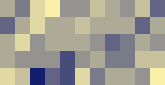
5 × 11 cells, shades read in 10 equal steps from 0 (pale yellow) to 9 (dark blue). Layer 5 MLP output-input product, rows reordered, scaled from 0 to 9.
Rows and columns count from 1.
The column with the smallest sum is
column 6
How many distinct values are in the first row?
7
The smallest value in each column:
1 1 1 0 3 1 2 3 3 2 0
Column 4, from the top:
0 3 3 4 6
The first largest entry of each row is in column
11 1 8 5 3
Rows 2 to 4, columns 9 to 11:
3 6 3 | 5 3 4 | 5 2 2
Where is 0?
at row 1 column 4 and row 5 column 11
